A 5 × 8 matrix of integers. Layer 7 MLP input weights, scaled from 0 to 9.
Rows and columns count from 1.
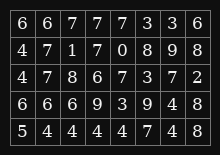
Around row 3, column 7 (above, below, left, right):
9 4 3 2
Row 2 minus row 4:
-2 1 -5 -2 -3 -1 5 0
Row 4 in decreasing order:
9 9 8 6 6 6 4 3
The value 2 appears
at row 3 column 8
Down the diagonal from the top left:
6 7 8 9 4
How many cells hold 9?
3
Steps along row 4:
same same up down up down up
